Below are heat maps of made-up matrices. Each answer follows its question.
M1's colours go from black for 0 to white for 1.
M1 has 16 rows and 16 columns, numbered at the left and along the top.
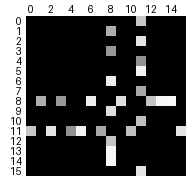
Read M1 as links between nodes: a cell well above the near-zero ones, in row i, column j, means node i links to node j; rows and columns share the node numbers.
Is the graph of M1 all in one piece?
no
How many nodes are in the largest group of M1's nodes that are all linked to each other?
2
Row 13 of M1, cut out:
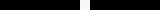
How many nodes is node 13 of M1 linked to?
1
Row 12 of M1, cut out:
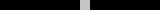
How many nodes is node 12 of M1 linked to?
1
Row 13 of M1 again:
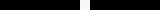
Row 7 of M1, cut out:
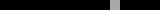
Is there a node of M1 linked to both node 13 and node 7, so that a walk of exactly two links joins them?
no
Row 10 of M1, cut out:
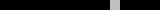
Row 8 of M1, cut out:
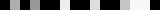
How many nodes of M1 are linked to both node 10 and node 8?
0
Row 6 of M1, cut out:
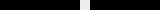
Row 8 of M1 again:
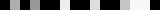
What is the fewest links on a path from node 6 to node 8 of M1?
1
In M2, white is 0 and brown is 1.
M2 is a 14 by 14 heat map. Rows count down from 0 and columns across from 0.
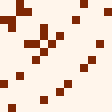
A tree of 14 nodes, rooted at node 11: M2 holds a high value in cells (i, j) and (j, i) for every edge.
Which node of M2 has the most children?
5
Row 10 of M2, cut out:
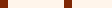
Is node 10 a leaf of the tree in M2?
no
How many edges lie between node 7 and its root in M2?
1
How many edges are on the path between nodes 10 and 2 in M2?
2
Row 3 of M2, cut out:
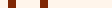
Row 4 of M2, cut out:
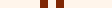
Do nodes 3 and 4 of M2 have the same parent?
no
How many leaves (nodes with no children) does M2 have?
5
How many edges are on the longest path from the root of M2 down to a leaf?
9
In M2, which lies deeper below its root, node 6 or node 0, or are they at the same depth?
node 0
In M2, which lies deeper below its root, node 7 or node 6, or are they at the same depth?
node 6
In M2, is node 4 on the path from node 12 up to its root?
yes
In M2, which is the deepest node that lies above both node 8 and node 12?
5
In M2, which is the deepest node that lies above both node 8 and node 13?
1
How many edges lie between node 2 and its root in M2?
6
